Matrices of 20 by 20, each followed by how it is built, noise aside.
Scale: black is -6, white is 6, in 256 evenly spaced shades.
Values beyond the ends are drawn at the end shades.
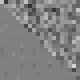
upper triangular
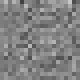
low rank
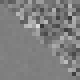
upper triangular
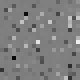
sparse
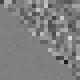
upper triangular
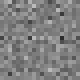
low rank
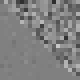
upper triangular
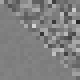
upper triangular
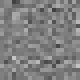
low rank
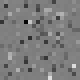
sparse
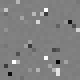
sparse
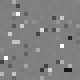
sparse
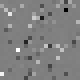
sparse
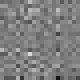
low rank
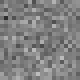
low rank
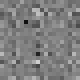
low rank
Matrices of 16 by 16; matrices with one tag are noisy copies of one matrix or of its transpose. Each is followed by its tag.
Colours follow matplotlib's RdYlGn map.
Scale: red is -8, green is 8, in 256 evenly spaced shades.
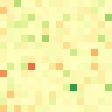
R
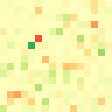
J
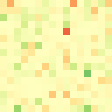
R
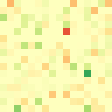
R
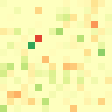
J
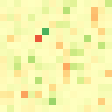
J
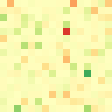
R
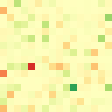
R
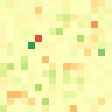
J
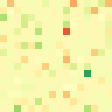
R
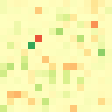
J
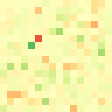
J
